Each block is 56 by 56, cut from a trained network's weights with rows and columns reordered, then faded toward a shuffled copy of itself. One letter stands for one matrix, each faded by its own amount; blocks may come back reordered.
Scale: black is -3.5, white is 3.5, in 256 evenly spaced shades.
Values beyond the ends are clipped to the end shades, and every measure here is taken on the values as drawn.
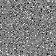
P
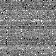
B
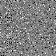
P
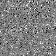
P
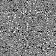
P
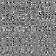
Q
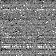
B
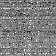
B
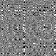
Q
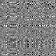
Q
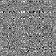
Q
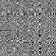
Q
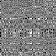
Q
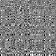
Q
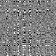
Q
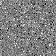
P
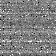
B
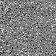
P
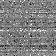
B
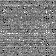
B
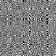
Q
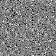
P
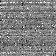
B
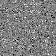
P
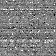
B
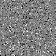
P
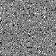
P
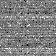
B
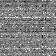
B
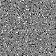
P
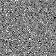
P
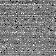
B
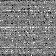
B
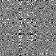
Q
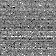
B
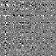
Q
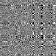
Q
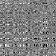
Q
